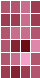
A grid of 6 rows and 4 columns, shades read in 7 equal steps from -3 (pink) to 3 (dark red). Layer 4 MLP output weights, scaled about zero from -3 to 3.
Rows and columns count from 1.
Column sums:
2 3 -2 0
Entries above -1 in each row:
3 3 2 3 2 4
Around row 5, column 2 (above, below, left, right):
2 2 0 -3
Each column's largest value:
1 2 3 1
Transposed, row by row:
0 1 0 0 0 1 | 0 1 -1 2 -1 2 | -1 -1 -1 3 -3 1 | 1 1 0 -2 0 0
